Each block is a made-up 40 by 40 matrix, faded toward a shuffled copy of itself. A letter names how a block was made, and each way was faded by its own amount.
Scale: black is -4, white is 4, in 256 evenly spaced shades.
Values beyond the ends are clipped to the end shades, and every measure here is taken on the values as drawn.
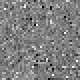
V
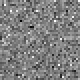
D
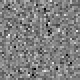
D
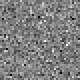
D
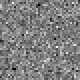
D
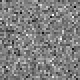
D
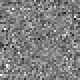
D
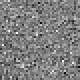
D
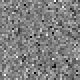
D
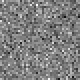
D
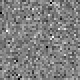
D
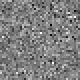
D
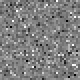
V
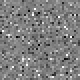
V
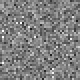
D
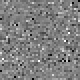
V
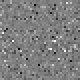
V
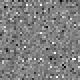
V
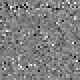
V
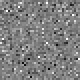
V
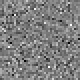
D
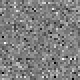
V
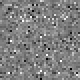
V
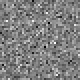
D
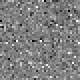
V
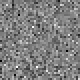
D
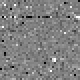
V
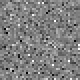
V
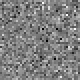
D
